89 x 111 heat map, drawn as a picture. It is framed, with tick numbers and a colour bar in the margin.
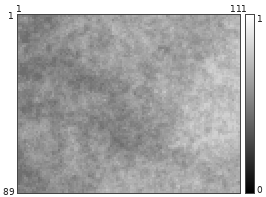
Average level on the scale: 60%. Ninth with the highest average: middle right. Stripes: none. Slope: up to the right.
